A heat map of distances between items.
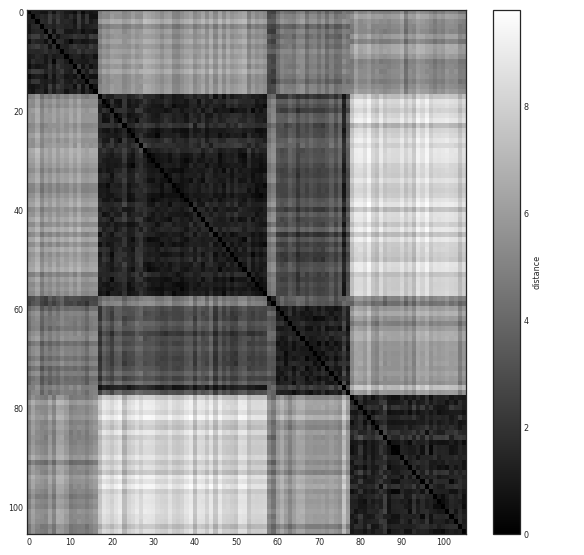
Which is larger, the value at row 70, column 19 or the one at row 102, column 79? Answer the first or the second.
the first
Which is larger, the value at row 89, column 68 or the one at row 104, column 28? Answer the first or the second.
the second
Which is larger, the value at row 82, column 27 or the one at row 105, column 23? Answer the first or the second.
the first
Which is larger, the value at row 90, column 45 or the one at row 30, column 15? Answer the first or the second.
the first
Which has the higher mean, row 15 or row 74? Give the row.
15
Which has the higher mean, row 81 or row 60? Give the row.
81
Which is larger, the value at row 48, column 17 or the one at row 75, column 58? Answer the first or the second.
the second
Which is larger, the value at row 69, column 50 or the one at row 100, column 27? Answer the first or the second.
the second
